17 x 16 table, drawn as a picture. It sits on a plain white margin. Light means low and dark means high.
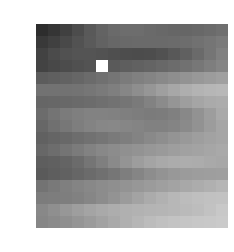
Lone odd cells: 1, lower than its neighbours. Ninth with the lowest average: bottom right. Slope: up to the top left. Mirror symmetry: none.
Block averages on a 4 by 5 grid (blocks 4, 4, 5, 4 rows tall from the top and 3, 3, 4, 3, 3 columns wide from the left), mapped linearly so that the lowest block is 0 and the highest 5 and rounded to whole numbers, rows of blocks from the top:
5 4 4 4 3 | 3 3 3 2 1 | 4 3 2 2 1 | 2 2 1 0 0
